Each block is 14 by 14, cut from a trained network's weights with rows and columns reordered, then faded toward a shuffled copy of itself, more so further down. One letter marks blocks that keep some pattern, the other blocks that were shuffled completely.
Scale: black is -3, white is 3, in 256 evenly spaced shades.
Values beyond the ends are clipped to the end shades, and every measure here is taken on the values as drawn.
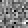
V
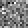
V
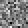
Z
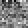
Z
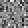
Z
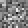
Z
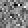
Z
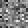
Z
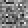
Z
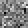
V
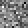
V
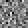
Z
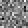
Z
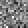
V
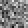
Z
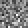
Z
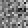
Z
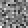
V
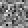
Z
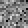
V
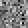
V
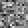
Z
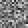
Z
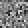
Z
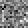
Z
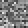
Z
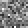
V
